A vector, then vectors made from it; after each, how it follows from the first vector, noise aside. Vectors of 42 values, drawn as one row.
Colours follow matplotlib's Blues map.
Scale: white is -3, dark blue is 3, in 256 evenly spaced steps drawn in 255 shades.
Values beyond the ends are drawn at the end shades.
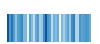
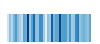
negated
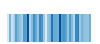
negated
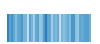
shrunk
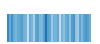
shrunk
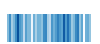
wrapped around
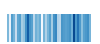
wrapped around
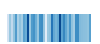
negated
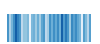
wrapped around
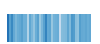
shrunk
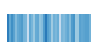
shrunk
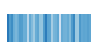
shrunk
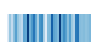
negated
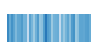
shrunk
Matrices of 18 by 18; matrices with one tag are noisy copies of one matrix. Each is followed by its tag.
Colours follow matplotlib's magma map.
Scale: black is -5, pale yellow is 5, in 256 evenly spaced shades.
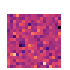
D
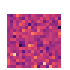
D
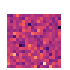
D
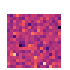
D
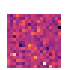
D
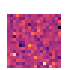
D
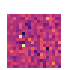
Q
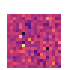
Q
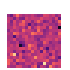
D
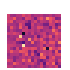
Q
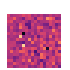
Q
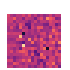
Q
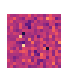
Q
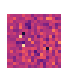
Q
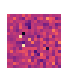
Q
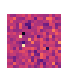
Q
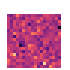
D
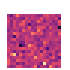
D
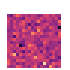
D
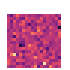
D
